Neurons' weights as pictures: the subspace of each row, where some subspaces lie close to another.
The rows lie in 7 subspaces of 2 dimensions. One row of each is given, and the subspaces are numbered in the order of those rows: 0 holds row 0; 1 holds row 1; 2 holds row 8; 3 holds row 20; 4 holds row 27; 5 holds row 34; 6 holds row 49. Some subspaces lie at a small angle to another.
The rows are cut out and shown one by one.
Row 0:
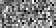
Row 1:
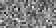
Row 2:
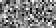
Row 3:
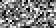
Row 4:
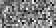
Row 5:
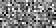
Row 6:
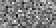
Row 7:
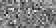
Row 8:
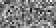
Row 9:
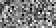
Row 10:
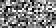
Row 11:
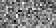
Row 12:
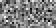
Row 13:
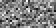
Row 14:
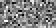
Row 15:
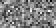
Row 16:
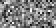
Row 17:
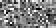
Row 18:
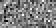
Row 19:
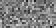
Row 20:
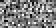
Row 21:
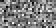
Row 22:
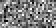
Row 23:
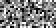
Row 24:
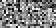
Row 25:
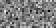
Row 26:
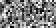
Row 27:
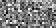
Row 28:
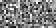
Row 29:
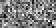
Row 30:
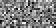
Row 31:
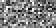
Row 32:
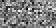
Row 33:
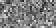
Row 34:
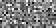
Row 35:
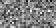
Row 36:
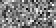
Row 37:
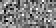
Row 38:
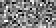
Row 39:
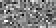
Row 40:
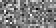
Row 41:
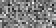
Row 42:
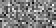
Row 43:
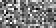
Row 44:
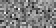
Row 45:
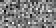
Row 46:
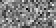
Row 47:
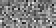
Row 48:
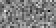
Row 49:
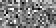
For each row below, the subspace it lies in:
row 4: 0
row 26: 1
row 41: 5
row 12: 5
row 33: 1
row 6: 6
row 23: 1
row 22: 4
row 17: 6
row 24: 4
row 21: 3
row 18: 4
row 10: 3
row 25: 1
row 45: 3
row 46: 0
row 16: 2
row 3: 0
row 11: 6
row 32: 3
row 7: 6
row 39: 6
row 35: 2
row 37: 4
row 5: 5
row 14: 6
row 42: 5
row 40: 4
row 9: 2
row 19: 0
